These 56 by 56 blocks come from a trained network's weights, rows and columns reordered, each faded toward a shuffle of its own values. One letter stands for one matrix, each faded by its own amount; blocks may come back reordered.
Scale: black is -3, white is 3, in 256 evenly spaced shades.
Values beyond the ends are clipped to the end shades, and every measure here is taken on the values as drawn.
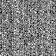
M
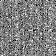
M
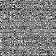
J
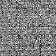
J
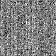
M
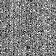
M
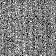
M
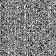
M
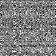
J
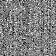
M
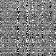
J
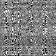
J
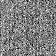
M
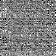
J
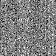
M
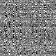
J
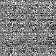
J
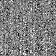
M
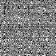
J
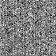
M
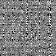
J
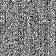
M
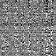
J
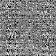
J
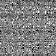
J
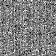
M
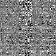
J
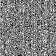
M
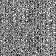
M
